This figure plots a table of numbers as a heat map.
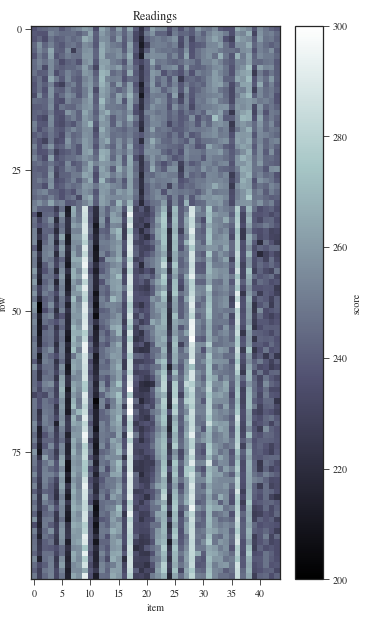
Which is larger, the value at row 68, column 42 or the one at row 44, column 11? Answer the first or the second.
the first
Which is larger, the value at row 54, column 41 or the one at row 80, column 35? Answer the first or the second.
the second
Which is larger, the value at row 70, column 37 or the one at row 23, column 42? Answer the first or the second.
the second
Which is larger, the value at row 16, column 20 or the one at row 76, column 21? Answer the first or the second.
the first
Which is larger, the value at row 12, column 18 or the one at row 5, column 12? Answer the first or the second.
the second
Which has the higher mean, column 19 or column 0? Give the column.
0
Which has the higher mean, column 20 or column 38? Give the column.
38
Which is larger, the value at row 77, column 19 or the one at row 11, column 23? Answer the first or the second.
the second
